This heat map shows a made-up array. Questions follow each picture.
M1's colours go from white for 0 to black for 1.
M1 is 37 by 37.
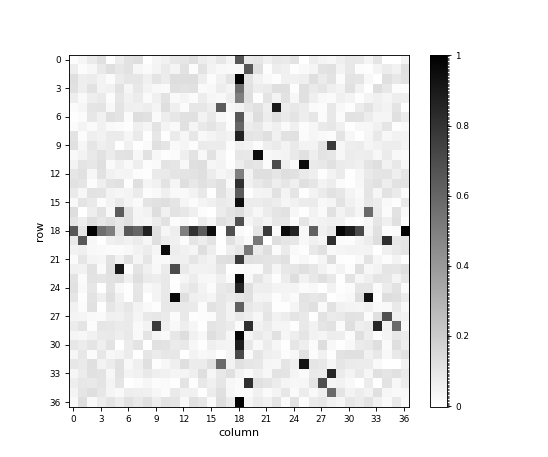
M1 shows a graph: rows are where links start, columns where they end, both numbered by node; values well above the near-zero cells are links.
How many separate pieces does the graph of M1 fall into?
3
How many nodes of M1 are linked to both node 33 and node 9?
1
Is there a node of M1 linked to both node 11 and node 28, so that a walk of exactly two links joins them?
no
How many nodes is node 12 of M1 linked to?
1
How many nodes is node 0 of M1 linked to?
1
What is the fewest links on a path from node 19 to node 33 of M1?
2
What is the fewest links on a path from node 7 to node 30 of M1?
2
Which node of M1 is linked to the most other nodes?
node 18
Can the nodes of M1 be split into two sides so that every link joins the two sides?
yes
